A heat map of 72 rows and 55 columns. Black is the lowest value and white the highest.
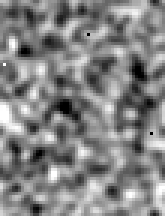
No row or column stands out. The field is mottled with small blotches. Three lone cells stand out: one far higher and two far lower than their neighbours. There is no overall slope. Overall the values sit about 50% of the way up the scale. The halves do not mirror each other.
